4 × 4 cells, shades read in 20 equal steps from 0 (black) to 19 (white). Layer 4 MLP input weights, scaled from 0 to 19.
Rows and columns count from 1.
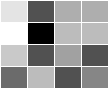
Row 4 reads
8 14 6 10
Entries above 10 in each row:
3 3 2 1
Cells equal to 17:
1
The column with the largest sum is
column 1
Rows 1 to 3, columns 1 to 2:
17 6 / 19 0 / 15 6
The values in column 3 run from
6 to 14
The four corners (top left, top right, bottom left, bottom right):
17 13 8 10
